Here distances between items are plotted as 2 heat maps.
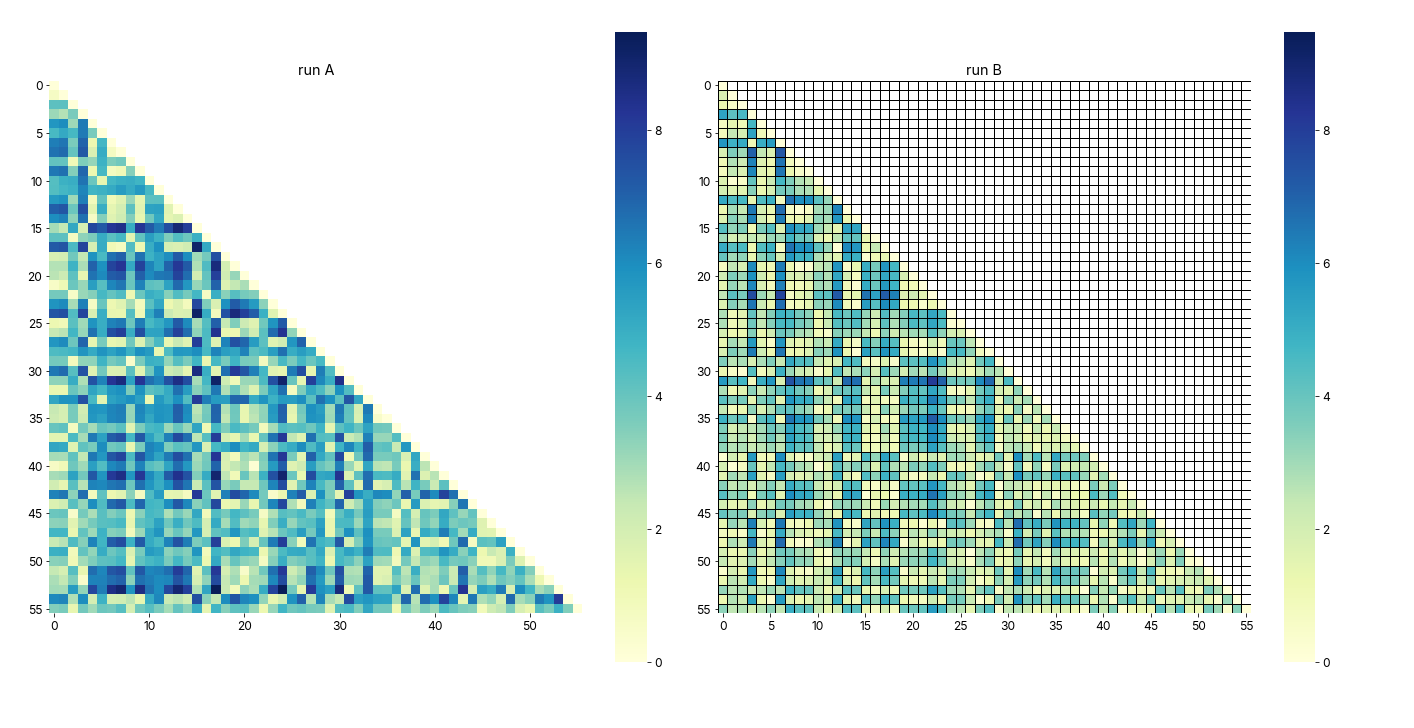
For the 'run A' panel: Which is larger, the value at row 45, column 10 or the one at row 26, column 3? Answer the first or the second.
the first
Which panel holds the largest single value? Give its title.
run A
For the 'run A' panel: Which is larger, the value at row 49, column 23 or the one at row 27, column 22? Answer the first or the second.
the second
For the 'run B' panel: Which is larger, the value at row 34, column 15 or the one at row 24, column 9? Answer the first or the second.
the second
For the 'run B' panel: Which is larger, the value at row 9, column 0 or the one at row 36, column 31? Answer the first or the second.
the second
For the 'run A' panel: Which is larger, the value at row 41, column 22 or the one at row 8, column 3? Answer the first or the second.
the first
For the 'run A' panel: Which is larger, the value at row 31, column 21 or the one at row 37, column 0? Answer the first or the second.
the first
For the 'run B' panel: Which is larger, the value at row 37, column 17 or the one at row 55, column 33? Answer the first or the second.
the first
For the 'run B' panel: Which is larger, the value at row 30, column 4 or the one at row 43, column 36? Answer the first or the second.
the second
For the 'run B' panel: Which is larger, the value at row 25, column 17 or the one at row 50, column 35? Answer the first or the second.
the first
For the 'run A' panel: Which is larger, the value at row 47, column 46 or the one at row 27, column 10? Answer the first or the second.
the second
